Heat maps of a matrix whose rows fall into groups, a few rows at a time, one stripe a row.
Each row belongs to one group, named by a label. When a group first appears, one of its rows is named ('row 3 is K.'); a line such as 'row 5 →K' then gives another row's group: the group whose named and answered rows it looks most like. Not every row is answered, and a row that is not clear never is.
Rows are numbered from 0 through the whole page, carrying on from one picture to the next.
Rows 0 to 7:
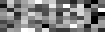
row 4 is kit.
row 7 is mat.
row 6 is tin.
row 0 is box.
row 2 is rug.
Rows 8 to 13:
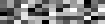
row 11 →tin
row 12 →kit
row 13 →tin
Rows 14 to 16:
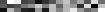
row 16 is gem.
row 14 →gem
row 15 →kit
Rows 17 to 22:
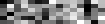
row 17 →tin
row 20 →tin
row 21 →gem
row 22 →rug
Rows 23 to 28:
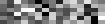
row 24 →tin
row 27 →kit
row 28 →rug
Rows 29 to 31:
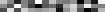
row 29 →kit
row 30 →rug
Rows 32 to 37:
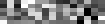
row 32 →mat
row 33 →box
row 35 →box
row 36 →kit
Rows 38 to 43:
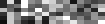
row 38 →box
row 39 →tin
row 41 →mat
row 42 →gem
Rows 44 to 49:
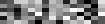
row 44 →tin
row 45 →kit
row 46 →tin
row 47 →kit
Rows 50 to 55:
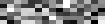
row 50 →rug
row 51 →gem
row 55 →kit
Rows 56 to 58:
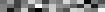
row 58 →rug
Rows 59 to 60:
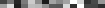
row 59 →tin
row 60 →box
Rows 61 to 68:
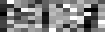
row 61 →gem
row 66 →gem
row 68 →box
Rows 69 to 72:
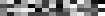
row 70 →rug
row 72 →rug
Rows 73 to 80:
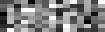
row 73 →rug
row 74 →kit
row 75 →mat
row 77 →box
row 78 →box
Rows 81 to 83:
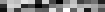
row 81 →mat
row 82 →gem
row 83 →box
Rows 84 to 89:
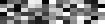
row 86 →kit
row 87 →gem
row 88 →rug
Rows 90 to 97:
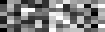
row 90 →gem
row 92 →mat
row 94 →gem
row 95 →gem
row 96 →kit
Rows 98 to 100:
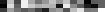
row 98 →box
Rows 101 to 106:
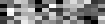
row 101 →rug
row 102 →tin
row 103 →mat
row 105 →tin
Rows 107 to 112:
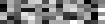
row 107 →box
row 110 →kit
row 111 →kit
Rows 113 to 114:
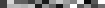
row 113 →gem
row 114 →mat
